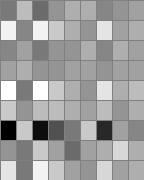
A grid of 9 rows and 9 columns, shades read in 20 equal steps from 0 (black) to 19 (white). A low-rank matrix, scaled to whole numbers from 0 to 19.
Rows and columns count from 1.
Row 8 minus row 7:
11 -6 14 6 -1 -3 10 4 3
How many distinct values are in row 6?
5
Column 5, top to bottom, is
13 13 11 12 13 13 9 8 12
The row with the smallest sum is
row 7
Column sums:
111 102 113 110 104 110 111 112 112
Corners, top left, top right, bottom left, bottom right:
9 12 17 13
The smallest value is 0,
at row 7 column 1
